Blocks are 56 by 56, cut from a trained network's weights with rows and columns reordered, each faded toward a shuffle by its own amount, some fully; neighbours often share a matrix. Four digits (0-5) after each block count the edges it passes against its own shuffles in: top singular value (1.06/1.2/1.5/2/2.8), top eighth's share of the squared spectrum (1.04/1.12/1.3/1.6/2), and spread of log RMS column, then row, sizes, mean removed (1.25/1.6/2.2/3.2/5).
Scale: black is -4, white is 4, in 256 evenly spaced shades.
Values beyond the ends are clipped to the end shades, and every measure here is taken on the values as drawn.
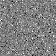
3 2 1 0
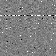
4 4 0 1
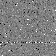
3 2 0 1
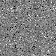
2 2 0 1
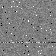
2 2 0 1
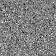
1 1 0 0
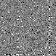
3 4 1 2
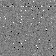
2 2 0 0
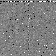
3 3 0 1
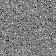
0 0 0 0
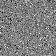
0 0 0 0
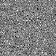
2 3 1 1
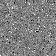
1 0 0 0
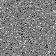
1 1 0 0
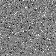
0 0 0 0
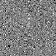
3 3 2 1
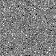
2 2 0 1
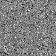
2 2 0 0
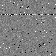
3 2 0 1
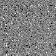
3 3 1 1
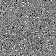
0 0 0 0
